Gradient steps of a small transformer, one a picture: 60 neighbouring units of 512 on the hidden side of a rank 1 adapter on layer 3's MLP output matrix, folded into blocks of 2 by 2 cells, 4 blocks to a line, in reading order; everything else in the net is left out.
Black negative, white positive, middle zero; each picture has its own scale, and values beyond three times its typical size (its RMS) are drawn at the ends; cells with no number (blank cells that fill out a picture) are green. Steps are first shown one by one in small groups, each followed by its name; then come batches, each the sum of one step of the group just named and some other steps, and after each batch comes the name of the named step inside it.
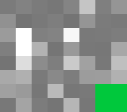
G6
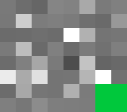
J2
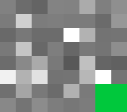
J2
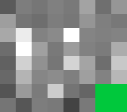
G6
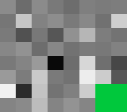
J2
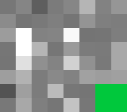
G6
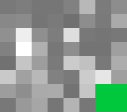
G6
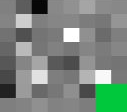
J2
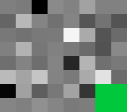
J2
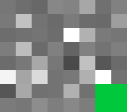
J2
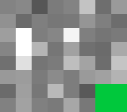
G6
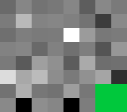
J2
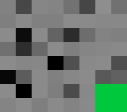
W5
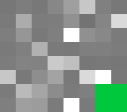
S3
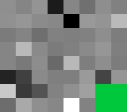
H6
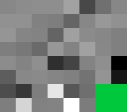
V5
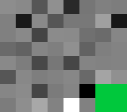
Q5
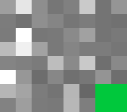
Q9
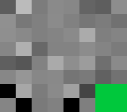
Q9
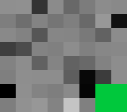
Q5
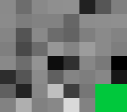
V5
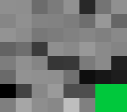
V5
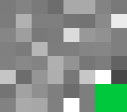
S3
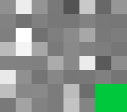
Q9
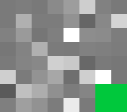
S3
